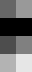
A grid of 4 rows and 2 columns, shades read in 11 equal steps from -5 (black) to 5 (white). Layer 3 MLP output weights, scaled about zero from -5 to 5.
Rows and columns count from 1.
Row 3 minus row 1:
-1 -1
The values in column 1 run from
-5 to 2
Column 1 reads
-1 -5 -2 2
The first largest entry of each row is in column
2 1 2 2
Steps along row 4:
up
